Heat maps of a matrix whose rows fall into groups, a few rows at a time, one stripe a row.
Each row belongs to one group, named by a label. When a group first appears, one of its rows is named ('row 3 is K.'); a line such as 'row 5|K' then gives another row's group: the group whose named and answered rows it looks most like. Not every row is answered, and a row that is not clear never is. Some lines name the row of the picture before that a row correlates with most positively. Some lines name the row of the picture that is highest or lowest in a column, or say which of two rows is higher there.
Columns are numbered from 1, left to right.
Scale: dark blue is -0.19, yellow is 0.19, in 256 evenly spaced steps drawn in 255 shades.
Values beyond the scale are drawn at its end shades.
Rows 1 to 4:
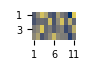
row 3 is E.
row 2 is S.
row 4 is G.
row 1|E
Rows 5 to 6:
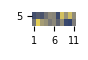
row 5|S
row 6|E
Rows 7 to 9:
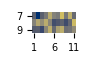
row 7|S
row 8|E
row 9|S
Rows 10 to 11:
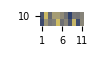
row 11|G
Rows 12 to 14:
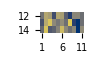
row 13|E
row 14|G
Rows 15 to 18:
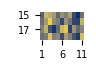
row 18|E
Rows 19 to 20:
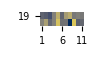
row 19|S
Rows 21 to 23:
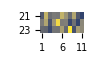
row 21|G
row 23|S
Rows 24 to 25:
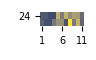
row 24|S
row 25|S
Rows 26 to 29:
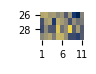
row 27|G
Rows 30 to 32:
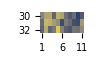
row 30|G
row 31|E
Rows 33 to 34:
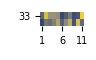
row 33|E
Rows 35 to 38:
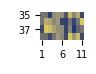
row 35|S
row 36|E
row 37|E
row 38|S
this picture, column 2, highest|37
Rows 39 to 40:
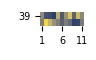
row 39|S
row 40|E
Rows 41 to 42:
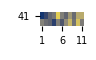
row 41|S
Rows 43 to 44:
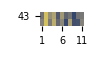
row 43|E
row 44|E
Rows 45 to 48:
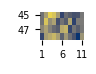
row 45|E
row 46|E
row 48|E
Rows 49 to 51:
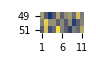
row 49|S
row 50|E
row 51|G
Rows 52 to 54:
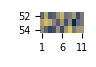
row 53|E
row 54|S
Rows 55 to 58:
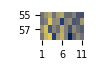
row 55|G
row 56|E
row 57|G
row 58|G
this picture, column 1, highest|57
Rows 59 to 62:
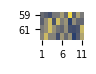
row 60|G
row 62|E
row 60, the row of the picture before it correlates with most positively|58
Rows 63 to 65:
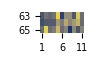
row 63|S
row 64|S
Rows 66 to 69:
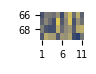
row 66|S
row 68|S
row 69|E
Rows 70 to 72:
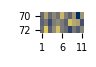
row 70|G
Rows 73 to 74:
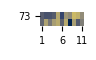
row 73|S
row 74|G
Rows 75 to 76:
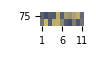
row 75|S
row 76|G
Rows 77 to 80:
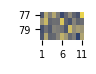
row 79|S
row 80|G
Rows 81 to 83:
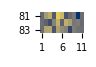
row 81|G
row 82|S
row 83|G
